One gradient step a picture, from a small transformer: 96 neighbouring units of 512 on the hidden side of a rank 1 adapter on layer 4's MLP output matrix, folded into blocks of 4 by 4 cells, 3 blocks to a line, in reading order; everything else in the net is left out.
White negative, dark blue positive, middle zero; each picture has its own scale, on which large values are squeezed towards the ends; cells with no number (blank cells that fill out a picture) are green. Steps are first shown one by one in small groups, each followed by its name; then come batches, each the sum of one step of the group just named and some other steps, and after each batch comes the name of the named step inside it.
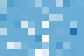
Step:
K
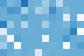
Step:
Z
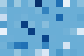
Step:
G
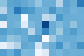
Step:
K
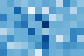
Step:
K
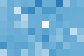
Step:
G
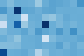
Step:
K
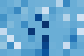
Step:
Z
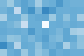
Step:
Z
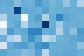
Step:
G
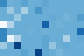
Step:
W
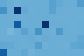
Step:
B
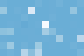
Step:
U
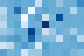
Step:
U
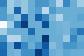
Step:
W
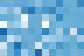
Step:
W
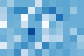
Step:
U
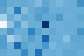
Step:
W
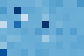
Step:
B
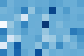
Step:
W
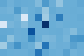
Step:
W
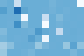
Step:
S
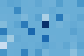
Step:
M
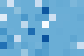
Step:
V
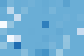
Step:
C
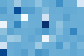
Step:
S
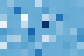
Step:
V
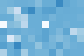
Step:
C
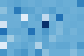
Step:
M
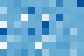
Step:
M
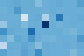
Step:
M
